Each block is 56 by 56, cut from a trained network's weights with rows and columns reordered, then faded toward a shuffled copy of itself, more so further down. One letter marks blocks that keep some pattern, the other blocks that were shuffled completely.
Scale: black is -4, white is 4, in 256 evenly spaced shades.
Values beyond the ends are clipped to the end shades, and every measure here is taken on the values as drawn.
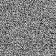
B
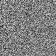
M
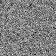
M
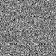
B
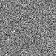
B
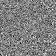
B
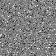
B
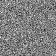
M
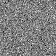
M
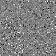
B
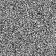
B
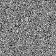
M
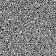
M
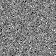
M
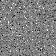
M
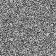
B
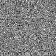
B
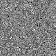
B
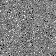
M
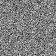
M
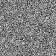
M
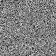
M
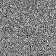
B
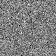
M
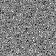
B
